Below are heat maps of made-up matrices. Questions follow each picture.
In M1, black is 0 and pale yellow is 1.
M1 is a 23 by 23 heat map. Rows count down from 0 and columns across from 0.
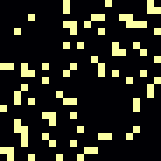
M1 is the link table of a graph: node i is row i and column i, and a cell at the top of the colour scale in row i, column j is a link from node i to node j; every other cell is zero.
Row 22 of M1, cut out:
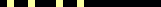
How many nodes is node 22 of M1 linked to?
4
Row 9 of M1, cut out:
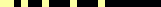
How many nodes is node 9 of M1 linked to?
6
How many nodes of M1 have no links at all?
1
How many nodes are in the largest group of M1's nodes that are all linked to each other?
3
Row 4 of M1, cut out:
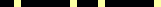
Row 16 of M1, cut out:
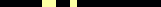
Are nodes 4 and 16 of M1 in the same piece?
yes
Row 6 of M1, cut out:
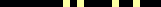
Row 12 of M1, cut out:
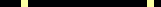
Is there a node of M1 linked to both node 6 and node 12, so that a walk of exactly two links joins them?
no
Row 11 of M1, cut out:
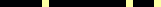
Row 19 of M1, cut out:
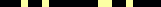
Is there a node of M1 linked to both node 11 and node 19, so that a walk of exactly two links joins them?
yes
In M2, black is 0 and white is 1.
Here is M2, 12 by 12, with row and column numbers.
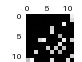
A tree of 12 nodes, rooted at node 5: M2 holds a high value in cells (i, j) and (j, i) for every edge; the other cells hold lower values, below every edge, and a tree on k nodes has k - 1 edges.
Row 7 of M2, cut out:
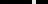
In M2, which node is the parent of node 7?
8
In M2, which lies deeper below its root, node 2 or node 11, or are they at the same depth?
node 11
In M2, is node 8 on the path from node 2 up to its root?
yes
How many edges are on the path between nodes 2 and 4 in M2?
3
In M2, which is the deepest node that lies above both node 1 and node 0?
11
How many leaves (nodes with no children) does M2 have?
7
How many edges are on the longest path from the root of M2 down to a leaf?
5
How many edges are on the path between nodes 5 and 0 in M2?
5
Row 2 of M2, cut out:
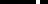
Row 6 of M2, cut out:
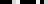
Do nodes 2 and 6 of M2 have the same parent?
yes
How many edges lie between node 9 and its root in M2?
2
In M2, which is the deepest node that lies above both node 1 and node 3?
6
